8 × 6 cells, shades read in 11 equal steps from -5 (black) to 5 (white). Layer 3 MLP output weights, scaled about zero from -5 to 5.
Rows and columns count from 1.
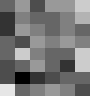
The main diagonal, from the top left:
-1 0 0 0 -1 3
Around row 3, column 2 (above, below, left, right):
0 -2 -3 0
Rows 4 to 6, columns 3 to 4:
1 0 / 0 -1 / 1 -1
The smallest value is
-5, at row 7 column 2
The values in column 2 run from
-5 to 3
